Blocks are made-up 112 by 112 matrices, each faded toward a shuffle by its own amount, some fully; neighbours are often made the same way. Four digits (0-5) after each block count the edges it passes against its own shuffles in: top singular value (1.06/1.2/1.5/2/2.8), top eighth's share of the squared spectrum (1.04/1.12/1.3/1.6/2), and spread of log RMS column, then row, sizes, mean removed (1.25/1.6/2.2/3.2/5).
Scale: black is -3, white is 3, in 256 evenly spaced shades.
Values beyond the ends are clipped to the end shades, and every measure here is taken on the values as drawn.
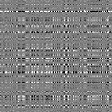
5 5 4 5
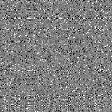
4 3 2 3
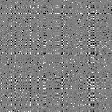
5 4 3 3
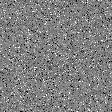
0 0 0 0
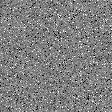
0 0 0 0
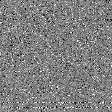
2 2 0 2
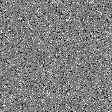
0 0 0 1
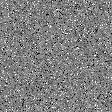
0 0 0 0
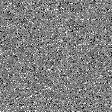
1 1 0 3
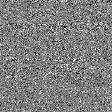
1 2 0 3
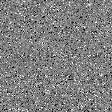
0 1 0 2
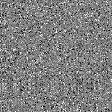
4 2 1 1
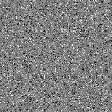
4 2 1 1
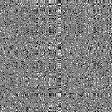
5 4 3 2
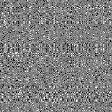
5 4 3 3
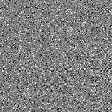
4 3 2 1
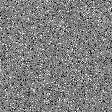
1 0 0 0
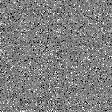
4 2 1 1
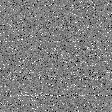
1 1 0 2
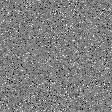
0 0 0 0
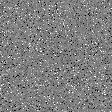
0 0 0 0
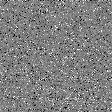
0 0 0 1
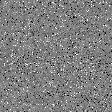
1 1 0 1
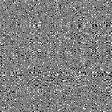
4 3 2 3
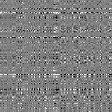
5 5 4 4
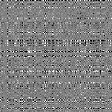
5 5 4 4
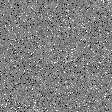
2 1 0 0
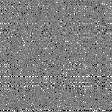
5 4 1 3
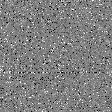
3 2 0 1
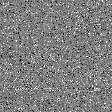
3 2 0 1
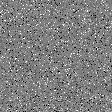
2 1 0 0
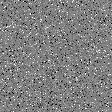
0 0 0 0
